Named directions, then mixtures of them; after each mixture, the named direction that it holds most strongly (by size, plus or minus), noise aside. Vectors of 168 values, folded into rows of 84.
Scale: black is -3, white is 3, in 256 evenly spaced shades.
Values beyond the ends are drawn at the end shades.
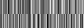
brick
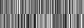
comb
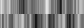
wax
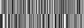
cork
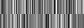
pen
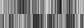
wax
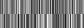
comb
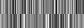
pen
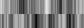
wax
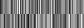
comb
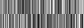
brick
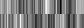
wax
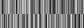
brick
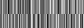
brick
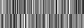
pen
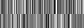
pen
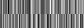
brick
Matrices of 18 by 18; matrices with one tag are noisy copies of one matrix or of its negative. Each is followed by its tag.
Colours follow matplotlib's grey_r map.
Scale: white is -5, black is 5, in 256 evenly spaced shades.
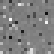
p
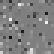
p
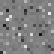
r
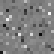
r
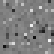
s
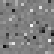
s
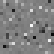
s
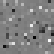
s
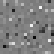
s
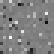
p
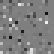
p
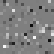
s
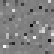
s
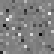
r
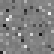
r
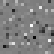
s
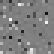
p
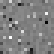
p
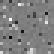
p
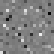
r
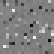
s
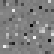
s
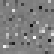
s
